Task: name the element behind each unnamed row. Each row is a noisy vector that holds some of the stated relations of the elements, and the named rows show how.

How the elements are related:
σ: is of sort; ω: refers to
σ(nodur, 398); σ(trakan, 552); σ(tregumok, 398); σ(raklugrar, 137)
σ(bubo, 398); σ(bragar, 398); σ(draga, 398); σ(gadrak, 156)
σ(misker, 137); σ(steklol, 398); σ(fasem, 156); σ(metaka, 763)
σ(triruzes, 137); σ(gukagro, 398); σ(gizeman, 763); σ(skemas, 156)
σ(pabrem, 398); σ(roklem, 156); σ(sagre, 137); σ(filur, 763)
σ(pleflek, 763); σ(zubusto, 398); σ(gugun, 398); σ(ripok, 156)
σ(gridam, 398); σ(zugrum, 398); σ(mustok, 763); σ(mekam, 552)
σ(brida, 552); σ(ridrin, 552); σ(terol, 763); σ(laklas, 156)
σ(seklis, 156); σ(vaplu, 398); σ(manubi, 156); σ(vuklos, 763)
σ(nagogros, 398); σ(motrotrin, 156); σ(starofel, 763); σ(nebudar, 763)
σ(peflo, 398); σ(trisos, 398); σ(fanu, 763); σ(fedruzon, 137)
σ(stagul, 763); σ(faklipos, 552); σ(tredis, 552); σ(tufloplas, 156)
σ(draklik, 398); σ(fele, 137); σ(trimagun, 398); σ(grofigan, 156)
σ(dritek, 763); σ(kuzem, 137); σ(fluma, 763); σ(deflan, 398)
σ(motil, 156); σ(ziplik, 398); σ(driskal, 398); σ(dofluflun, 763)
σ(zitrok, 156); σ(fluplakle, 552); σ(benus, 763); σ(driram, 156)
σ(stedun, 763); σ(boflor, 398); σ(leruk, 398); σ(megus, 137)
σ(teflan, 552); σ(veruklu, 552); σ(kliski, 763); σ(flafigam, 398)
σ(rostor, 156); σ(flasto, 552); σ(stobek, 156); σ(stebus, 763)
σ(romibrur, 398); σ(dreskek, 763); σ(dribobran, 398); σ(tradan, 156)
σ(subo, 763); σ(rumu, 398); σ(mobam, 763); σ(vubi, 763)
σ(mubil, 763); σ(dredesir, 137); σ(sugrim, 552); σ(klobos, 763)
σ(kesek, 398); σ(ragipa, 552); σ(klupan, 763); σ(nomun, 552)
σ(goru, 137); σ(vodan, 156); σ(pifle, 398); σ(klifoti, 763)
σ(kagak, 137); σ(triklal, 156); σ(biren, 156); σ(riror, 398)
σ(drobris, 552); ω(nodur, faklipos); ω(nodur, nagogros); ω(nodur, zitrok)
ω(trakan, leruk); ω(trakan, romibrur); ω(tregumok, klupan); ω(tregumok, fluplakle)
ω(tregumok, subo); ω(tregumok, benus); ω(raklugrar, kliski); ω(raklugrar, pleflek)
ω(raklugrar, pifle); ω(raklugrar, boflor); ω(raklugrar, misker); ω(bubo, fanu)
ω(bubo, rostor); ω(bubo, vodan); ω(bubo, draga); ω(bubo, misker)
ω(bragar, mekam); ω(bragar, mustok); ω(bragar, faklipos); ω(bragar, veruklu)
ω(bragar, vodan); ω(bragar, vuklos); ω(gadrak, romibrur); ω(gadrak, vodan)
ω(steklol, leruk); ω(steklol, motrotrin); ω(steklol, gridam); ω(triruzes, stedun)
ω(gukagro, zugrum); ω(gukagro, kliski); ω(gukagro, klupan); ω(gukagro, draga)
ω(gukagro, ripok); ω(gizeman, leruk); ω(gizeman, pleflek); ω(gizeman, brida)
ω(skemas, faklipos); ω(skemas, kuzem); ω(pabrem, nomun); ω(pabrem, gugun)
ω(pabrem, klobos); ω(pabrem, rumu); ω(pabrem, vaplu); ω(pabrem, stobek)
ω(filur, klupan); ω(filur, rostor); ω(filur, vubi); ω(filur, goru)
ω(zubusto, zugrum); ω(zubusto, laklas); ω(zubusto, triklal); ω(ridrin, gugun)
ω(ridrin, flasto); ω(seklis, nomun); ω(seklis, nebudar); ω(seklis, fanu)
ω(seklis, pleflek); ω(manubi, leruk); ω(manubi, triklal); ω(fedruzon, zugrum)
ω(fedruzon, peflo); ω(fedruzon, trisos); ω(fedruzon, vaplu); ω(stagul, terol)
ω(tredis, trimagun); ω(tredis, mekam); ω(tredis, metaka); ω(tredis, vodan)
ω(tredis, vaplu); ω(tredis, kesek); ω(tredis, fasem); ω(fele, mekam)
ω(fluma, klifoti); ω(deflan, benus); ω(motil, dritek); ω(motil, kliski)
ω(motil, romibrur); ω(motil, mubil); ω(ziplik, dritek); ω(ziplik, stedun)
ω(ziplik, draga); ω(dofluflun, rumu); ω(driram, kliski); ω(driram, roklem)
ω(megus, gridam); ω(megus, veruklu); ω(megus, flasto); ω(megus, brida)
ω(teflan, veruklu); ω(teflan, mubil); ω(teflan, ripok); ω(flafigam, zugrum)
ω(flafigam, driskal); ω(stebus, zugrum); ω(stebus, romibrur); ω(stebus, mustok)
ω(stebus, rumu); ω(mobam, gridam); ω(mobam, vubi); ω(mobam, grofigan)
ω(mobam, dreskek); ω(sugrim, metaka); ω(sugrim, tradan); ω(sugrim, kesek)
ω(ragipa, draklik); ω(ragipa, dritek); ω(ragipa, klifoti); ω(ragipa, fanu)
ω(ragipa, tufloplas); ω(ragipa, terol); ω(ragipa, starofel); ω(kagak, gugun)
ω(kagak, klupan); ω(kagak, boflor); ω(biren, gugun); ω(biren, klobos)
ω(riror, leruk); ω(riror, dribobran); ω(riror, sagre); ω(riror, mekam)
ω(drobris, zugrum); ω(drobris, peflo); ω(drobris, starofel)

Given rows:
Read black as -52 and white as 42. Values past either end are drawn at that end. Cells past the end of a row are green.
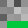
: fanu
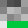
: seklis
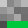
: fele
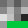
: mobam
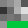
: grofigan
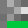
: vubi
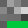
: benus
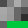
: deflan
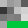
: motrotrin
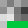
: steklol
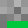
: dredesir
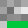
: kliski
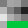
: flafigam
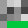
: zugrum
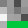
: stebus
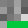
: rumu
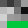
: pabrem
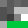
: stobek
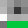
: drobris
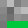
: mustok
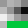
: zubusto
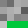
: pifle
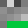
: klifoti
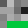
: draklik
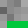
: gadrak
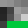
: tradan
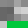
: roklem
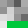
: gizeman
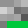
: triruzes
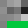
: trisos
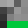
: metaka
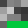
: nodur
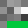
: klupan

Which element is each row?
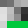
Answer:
gukagro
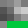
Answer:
rostor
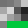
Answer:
bragar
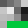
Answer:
bubo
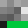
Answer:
faklipos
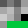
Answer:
filur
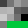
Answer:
tregumok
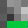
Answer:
zitrok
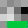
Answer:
riror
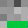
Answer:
nebudar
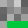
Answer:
gridam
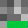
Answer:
gugun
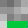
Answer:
driram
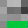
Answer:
driskal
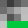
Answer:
biren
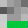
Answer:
manubi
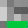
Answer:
fedruzon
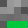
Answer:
nagogros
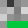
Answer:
ridrin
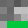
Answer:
klobos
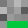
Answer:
draga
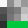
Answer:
mekam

